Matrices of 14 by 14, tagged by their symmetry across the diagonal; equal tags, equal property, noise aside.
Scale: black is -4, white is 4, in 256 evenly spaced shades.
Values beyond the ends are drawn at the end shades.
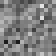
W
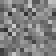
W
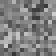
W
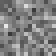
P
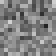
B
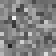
B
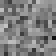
B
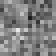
W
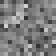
P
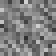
W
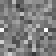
B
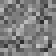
P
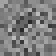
P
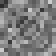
P
